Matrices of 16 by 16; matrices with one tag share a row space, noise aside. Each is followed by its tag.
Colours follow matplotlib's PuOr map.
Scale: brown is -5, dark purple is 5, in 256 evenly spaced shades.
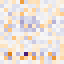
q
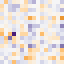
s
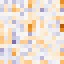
s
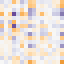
s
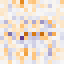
q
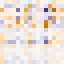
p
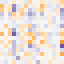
s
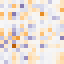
s
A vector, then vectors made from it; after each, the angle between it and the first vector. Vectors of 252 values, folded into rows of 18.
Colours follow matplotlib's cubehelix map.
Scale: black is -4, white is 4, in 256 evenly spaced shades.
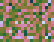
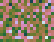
nearly parallel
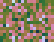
orthogonal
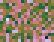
partly opposed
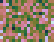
partly aligned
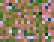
nearly parallel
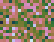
partly opposed
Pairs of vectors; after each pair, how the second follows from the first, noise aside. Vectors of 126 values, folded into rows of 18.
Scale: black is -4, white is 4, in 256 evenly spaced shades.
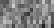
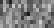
reversed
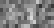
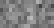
shrunk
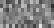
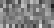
copied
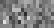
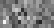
copied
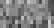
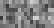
shuffled
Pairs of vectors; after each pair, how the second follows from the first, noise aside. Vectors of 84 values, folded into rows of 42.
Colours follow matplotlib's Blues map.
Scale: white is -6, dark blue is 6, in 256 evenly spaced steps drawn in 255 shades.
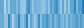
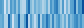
scaled up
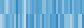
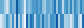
scaled up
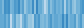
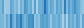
negated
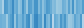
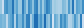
scaled up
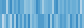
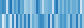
scaled up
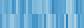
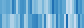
scaled up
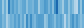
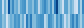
scaled up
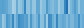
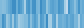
negated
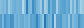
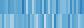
negated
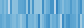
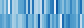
scaled up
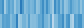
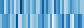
scaled up
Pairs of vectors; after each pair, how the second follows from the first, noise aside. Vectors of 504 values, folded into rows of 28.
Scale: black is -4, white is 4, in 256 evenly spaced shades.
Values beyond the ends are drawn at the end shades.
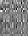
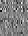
sign-scrambled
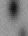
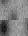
wrapped around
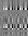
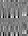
wrapped around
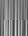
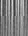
reversed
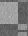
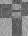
wrapped around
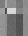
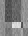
reversed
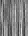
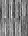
wrapped around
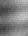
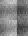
wrapped around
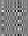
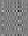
shrunk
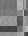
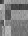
reversed
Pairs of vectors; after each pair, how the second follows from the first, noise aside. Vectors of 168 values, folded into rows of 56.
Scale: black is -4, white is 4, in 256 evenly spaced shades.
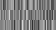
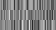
copied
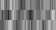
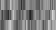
copied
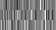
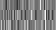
copied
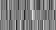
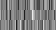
copied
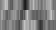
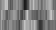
copied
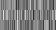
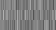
shrunk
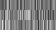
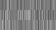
shrunk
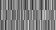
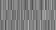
shrunk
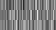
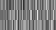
copied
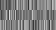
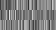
copied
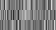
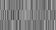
shrunk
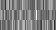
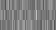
shrunk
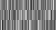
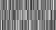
copied
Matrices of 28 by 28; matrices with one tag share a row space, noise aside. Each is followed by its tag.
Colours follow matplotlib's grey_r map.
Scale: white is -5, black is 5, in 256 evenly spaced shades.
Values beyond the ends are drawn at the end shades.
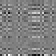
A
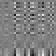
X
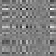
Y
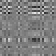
A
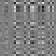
X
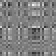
A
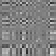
Y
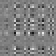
X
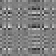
A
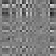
Y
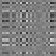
Y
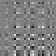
X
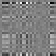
Y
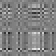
A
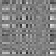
Y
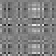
A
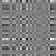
Y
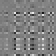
X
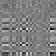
Y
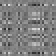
A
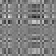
A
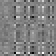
X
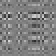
A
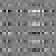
A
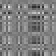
A
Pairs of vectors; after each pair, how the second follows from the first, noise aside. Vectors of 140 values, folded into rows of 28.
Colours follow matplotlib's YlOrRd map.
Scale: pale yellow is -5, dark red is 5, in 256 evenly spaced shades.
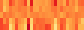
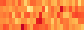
shuffled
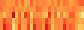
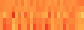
shrunk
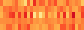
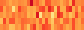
shuffled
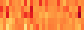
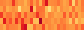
shuffled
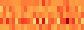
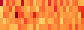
shuffled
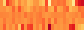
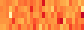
shuffled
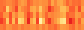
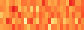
shuffled
